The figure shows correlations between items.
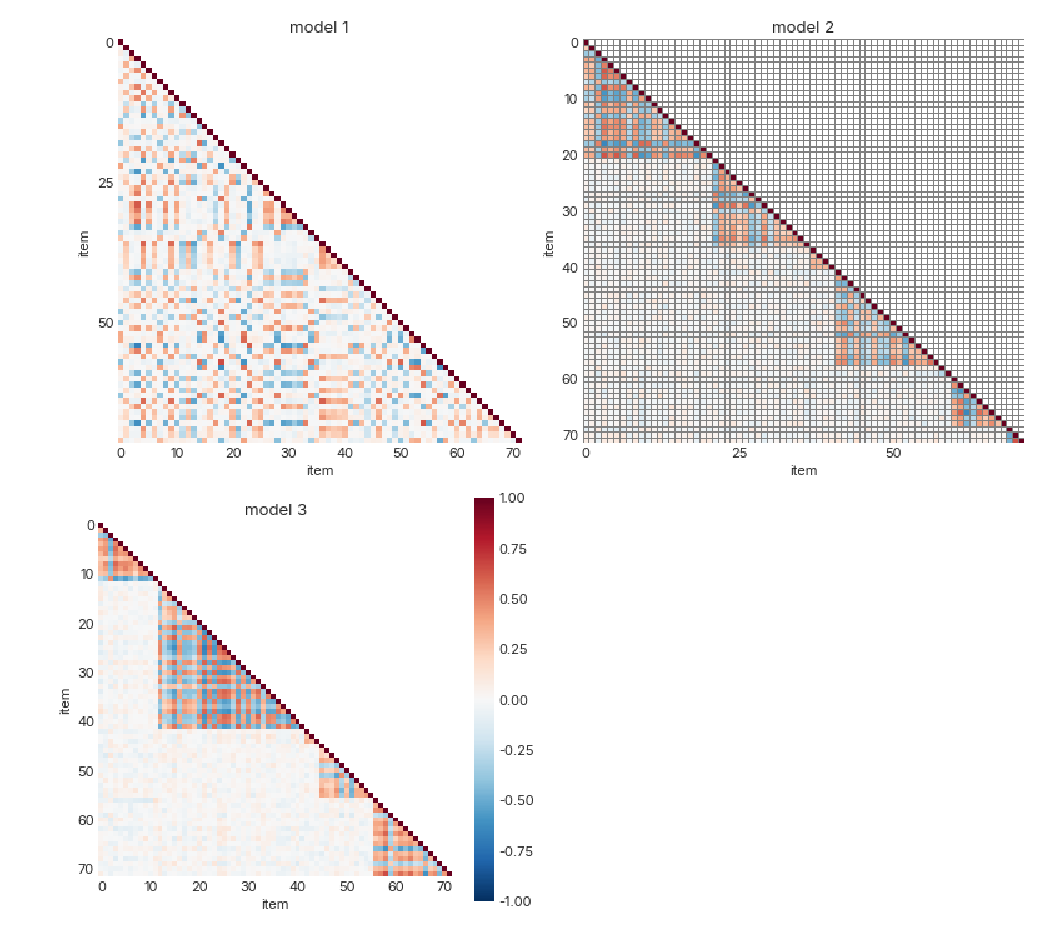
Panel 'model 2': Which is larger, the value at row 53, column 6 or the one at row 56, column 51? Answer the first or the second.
the second
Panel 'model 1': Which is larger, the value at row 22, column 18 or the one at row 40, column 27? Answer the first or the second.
the second
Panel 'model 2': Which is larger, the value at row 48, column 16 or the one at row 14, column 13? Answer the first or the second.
the first
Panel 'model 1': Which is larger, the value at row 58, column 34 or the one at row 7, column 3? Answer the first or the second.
the second
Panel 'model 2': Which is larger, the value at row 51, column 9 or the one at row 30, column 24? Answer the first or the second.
the first
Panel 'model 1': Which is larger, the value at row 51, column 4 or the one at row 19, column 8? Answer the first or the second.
the second
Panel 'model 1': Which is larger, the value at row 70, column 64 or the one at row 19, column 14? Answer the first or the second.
the first
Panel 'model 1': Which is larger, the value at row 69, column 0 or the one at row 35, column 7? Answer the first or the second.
the second
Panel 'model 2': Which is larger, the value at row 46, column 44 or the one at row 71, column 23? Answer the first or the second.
the second
